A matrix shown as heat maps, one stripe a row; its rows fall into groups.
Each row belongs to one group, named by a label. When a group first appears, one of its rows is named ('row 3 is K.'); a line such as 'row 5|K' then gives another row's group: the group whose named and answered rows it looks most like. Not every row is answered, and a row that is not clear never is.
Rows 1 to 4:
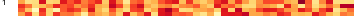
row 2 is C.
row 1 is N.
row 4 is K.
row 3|N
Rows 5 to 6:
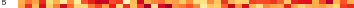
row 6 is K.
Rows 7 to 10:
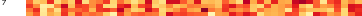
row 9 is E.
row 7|N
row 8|C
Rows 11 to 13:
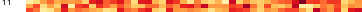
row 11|N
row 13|C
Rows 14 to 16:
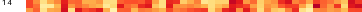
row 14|C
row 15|C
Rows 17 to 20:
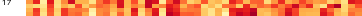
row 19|K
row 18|N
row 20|K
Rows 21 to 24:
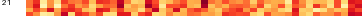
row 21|E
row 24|C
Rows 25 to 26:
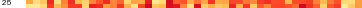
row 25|N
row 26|N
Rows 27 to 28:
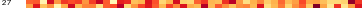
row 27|E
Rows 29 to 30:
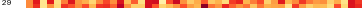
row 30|E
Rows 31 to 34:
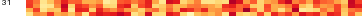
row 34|N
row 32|C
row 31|C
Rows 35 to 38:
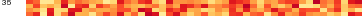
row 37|N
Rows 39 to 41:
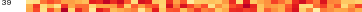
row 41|K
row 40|K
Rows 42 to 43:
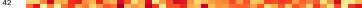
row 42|N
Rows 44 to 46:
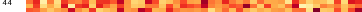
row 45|K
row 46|C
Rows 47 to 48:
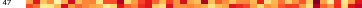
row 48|C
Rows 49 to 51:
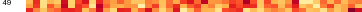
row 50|K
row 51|C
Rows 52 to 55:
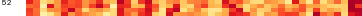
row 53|E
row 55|C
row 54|C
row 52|C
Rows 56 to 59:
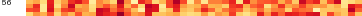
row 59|N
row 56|N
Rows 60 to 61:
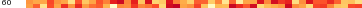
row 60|N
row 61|K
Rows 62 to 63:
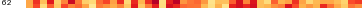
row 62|K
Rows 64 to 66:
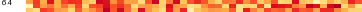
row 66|N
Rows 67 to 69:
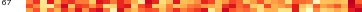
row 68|C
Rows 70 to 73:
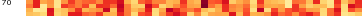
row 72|N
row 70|E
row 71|E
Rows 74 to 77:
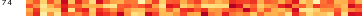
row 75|C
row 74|K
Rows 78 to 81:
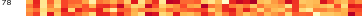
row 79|E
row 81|E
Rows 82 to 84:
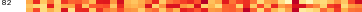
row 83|N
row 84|K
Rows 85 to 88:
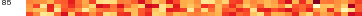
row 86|E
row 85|C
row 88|C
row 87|N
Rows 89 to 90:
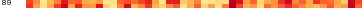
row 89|C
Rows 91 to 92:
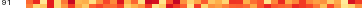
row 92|N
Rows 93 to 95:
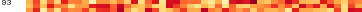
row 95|E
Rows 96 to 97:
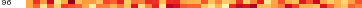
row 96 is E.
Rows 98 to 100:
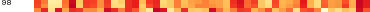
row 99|C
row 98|C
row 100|E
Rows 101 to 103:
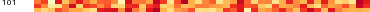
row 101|E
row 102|C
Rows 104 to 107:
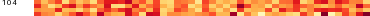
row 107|C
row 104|N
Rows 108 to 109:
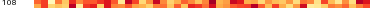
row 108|E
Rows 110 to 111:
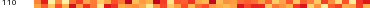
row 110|E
